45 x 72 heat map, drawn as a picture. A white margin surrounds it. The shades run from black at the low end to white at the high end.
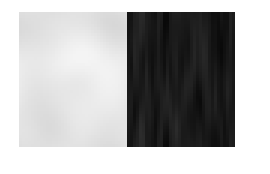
It is made of 1 by 2 panels. Panel 1,1: very high, smooth, faint in contrast. Panel 1,2: very low, streaked downward, faint in contrast.
